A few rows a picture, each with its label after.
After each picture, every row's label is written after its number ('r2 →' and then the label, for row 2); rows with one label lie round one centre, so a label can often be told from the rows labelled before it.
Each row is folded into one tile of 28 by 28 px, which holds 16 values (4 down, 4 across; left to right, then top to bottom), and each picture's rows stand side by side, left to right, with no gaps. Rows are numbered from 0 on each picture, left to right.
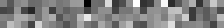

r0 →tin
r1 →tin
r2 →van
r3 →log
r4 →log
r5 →log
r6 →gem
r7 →van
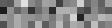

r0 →log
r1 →tin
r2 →gem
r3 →tin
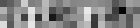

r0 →gem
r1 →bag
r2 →van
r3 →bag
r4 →van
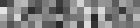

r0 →gem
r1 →tin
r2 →log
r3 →bag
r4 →van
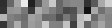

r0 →log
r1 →log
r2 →van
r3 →log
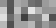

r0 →bag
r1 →gem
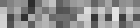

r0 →bag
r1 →log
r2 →van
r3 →bag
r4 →bag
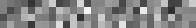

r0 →van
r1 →log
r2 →gem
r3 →gem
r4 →tin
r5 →gem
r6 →log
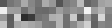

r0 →gem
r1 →van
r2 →gem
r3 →gem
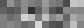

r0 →van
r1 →tin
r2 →log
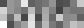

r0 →gem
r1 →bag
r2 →log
